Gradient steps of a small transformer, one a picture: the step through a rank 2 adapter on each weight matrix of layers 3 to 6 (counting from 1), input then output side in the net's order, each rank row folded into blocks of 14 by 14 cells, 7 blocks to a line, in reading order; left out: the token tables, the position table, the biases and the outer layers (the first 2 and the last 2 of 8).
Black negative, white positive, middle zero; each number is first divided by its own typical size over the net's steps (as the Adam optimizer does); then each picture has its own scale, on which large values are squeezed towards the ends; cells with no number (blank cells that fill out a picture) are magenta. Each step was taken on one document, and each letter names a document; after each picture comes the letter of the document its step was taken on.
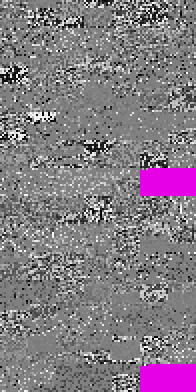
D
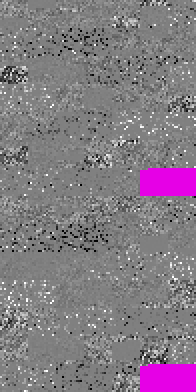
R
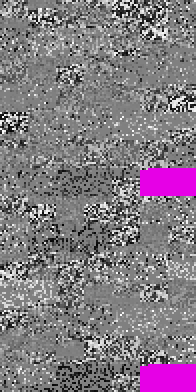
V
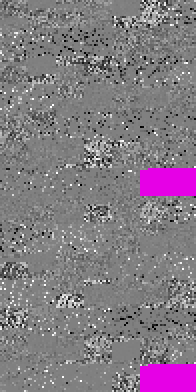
R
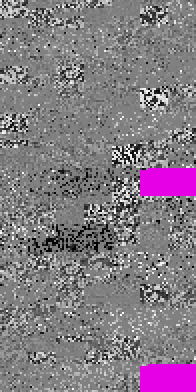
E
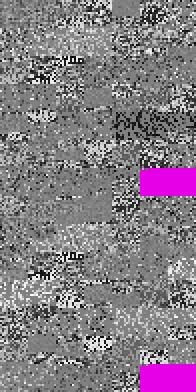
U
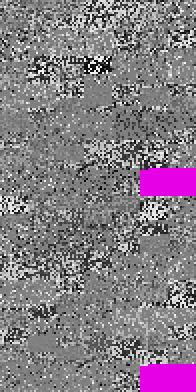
U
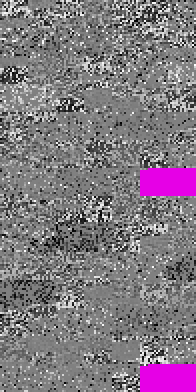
D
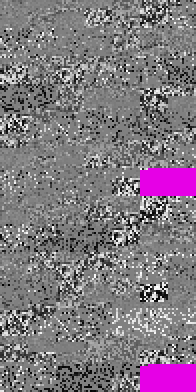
V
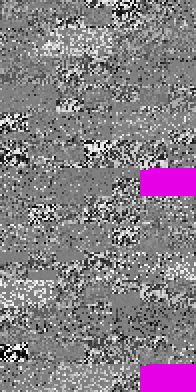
V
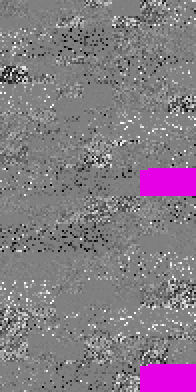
R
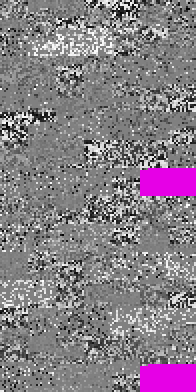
V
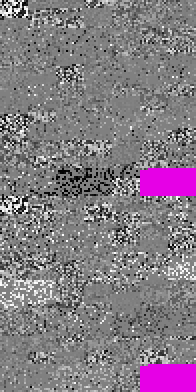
E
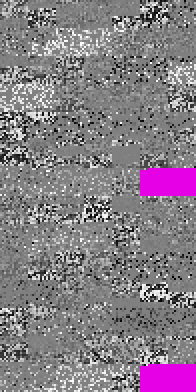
D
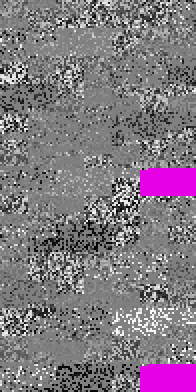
V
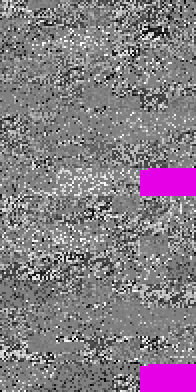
D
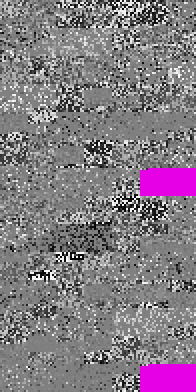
U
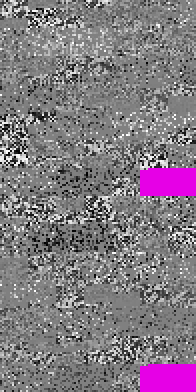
E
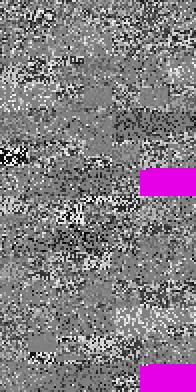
U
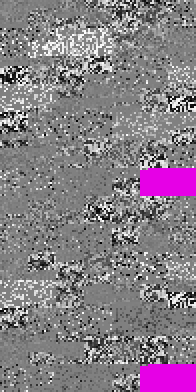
V
